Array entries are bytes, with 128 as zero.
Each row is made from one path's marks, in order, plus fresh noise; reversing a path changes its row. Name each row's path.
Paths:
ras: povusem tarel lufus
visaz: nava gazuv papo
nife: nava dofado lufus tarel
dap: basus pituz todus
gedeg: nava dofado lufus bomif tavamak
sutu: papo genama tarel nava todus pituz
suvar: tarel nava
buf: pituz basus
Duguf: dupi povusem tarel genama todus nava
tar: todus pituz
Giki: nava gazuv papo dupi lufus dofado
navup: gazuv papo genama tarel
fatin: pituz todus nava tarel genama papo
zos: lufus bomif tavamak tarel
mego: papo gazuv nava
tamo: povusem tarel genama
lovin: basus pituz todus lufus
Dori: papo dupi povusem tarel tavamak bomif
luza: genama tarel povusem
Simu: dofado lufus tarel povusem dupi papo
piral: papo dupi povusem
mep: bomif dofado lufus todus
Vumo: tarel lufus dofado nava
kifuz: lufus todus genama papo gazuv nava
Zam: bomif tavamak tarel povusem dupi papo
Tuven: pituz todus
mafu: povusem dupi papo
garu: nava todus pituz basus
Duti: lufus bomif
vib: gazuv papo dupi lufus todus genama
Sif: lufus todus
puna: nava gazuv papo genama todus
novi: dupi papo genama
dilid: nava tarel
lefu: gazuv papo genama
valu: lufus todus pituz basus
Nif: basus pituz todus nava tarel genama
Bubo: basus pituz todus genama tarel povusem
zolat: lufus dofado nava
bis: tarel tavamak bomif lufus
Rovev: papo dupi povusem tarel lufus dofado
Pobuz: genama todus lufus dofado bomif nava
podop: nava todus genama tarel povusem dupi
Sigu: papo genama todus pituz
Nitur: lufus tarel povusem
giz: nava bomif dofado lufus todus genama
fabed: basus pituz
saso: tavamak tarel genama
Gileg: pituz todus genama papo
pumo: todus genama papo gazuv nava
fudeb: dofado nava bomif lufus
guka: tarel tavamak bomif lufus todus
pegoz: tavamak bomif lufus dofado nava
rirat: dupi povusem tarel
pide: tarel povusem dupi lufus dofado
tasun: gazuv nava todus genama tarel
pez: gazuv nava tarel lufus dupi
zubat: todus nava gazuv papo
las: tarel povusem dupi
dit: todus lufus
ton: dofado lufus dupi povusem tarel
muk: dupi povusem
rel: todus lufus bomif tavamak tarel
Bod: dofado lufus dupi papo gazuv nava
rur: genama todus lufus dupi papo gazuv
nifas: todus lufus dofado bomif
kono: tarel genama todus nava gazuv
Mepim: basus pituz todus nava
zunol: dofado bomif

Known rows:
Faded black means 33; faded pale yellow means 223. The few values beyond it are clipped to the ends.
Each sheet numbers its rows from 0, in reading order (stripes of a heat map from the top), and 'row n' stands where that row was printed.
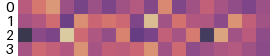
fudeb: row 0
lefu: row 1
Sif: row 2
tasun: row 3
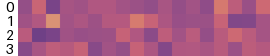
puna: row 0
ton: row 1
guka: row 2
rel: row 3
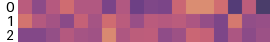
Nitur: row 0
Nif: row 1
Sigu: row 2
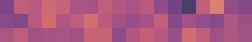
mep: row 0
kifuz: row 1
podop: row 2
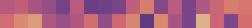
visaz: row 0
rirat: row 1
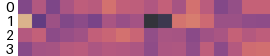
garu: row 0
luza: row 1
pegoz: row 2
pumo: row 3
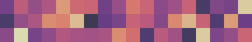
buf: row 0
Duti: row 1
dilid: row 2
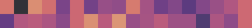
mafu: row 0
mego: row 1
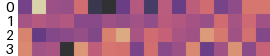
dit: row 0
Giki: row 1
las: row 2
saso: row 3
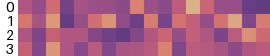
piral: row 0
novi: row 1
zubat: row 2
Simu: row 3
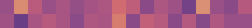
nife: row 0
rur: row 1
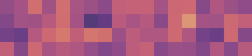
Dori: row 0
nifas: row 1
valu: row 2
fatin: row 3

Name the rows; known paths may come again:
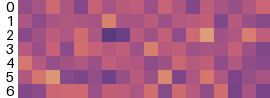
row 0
Bod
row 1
sutu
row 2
nifas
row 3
vib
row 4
Bubo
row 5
fudeb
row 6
zos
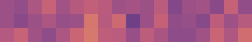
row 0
kifuz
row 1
Pobuz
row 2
pegoz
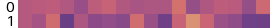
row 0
Duguf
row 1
piral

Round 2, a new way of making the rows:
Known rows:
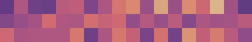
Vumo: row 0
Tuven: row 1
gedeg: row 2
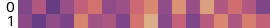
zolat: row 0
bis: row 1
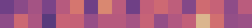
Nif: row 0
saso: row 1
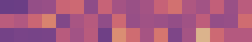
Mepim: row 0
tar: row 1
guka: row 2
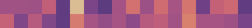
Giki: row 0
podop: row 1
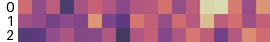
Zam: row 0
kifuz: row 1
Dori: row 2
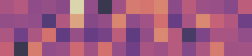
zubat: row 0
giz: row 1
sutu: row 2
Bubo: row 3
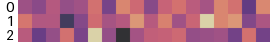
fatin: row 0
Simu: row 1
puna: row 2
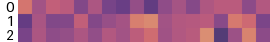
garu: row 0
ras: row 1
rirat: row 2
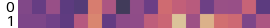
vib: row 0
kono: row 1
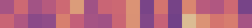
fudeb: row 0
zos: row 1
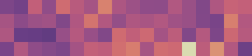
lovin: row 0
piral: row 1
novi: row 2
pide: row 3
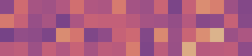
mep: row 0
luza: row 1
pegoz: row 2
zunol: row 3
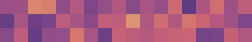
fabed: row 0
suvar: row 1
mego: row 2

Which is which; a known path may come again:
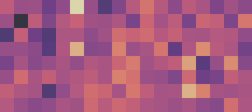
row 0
visaz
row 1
Gileg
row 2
tamo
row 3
giz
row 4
rirat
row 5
dit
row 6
las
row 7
muk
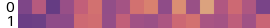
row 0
zolat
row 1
Mepim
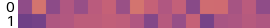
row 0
Sif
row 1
dap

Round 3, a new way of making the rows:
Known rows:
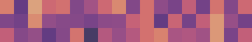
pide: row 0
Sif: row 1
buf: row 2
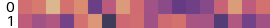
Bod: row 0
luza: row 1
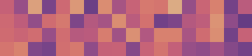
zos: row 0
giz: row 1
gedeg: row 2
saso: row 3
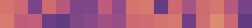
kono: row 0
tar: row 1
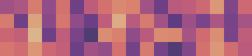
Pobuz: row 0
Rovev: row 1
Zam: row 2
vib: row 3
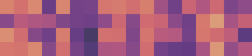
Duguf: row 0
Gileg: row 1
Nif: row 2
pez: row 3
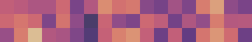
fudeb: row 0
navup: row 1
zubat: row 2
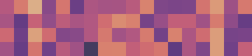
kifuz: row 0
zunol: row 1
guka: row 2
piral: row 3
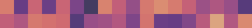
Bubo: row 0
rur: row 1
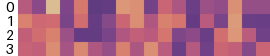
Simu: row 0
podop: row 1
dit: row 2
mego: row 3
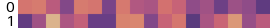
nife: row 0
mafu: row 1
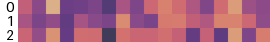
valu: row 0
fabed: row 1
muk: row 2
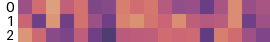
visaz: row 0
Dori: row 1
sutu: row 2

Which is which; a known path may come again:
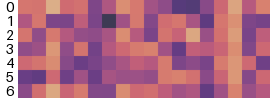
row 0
Bod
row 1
fatin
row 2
bis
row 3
Pobuz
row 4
dit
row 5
Duti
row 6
visaz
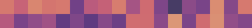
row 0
Giki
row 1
Tuven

